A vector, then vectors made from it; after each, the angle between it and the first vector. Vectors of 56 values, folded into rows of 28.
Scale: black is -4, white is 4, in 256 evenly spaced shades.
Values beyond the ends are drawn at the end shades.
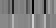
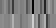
nearly parallel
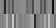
partly aligned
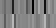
nearly parallel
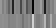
nearly parallel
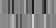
nearly parallel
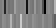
partly aligned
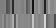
nearly parallel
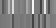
nearly opposite
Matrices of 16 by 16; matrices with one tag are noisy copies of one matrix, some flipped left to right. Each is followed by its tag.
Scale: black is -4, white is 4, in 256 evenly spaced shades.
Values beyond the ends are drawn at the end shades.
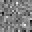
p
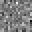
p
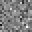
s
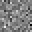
s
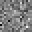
s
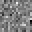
p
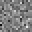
s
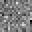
p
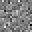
s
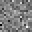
s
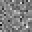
s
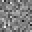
s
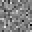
s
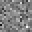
s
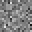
s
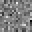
p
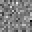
p
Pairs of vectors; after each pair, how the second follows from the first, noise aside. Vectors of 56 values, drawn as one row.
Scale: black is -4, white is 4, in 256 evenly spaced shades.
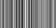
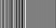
partly zeroed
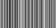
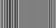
partly zeroed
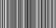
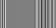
partly zeroed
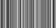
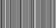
partly zeroed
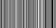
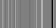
partly zeroed
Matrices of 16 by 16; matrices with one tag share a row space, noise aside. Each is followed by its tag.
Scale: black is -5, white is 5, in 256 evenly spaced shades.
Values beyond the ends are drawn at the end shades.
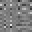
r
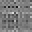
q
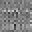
q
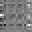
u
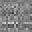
q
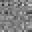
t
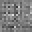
q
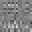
q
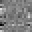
u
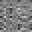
r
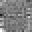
u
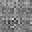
q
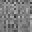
q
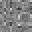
r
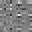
r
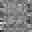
u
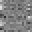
u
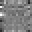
u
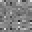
r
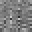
r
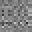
t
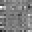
u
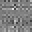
q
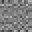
t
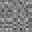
t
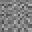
t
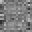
u
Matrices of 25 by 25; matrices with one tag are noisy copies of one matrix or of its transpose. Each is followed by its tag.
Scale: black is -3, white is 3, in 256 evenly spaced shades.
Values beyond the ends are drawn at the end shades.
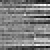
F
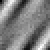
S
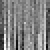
F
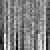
F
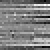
F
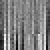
F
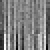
F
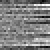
F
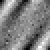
S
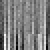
F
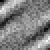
S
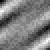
S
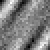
S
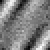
S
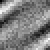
S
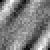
S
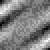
S
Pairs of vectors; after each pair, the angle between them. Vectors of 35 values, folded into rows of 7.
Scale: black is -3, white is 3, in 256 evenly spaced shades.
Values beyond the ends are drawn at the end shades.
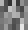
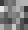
partly opposed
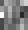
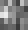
partly aligned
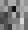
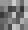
partly aligned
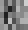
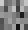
orthogonal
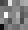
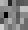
nearly opposite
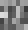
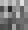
partly aligned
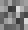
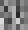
partly opposed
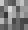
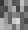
orthogonal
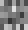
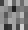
nearly opposite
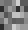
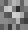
partly aligned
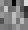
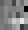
partly aligned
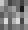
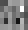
nearly opposite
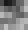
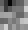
nearly parallel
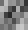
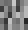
orthogonal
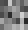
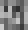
partly opposed
